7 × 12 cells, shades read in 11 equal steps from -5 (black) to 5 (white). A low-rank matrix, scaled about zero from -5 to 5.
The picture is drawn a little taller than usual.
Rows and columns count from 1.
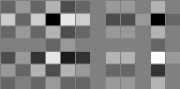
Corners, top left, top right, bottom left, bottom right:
-1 0 -1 0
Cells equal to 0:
25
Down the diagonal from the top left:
-1 -1 -1 -1 -4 1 0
